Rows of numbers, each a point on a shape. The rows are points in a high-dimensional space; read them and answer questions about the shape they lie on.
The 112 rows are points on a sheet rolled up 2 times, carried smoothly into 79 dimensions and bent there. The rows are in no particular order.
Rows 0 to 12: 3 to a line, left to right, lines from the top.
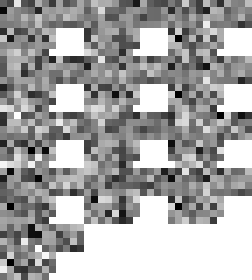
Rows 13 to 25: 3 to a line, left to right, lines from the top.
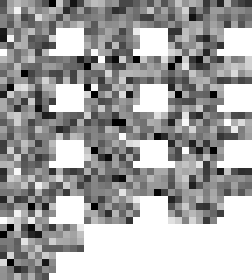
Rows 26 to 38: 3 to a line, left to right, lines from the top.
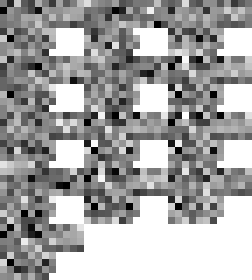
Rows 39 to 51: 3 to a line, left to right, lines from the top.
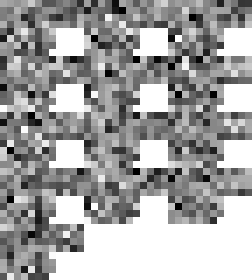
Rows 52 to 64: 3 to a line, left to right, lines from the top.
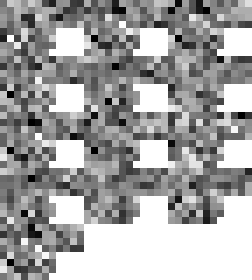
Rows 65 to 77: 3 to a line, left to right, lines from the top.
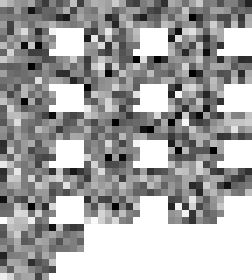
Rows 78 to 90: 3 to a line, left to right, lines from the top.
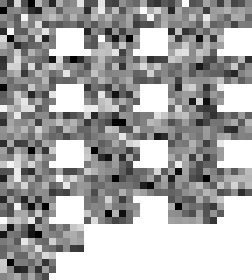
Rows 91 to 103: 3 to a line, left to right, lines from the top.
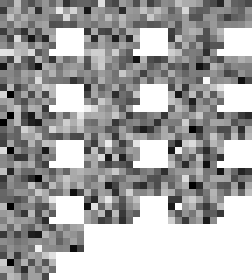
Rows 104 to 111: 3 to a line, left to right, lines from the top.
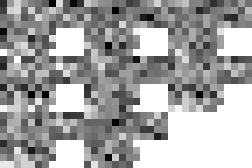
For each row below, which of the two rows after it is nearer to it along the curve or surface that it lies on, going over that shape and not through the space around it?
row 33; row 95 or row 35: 35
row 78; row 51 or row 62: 51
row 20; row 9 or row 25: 25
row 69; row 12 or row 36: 36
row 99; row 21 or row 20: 21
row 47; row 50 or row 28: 28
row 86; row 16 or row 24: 24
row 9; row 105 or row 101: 105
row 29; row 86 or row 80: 80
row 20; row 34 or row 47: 34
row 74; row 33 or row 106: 33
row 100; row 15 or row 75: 75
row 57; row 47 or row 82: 82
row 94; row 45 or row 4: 4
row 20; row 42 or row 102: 42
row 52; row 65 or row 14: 65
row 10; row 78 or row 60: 60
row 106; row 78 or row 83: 83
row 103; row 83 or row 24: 83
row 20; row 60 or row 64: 64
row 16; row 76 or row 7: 76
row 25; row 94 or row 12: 12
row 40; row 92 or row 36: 36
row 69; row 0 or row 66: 66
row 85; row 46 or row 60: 60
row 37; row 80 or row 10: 80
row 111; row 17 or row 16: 16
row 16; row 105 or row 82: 105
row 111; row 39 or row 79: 39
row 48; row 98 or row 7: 98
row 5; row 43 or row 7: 7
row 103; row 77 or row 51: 51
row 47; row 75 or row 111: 75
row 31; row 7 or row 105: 105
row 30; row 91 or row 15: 15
